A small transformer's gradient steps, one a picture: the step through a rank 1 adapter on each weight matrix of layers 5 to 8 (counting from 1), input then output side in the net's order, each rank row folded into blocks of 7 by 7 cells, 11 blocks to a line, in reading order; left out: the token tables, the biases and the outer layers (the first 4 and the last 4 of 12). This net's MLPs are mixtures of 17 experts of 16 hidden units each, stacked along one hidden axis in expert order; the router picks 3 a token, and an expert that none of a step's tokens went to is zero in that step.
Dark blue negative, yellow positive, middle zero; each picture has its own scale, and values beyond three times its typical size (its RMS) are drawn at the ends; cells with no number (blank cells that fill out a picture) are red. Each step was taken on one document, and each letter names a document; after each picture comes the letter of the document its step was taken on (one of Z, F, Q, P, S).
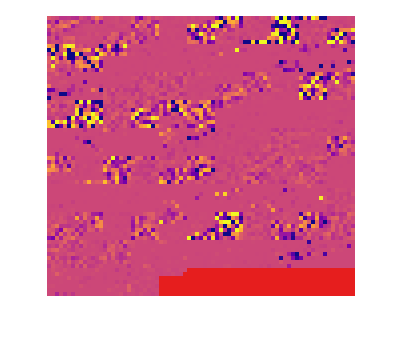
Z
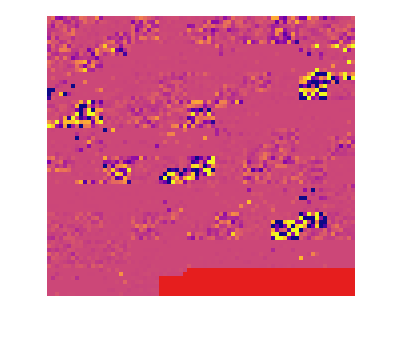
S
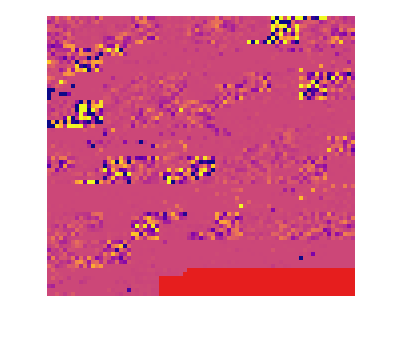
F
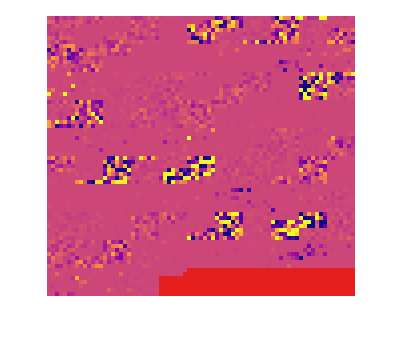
Z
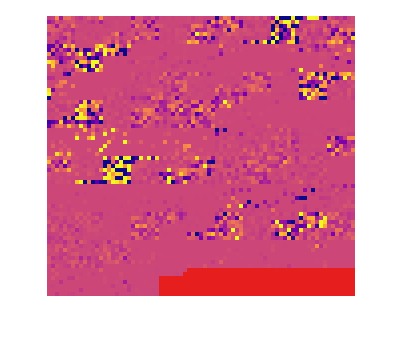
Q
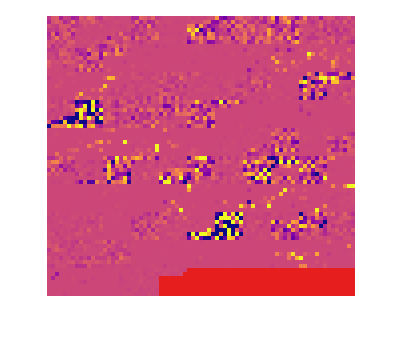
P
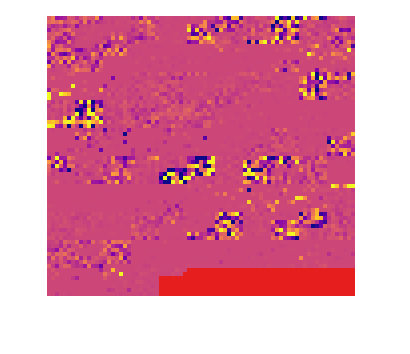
S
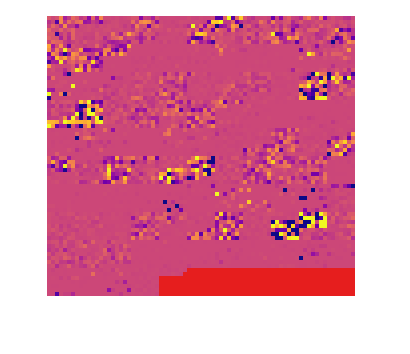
S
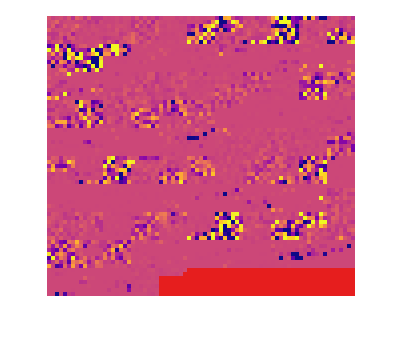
Z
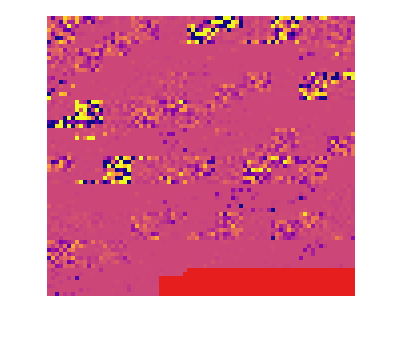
Q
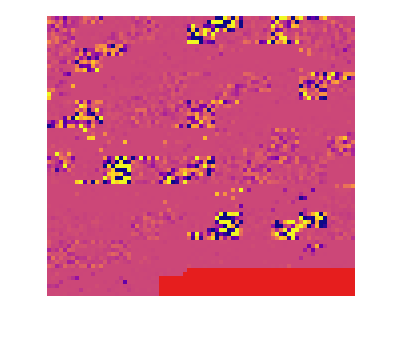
Q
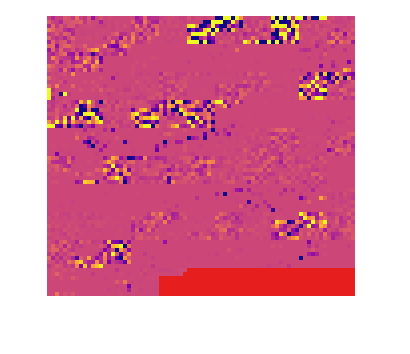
Z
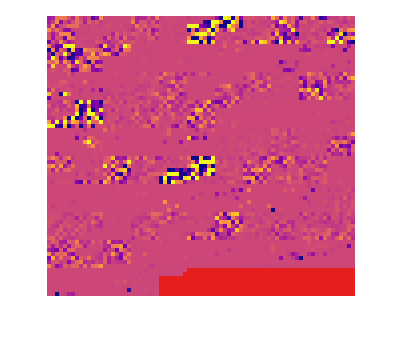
Z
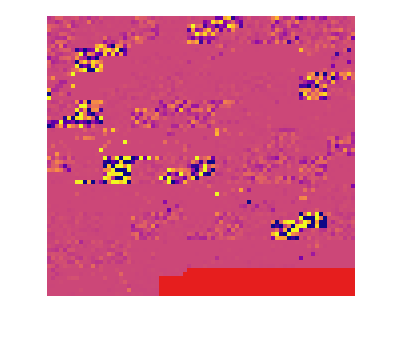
Q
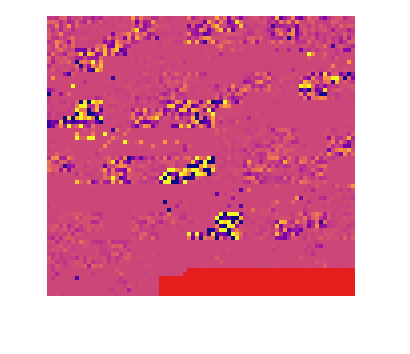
Q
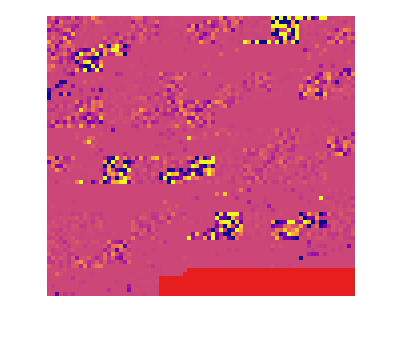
Z
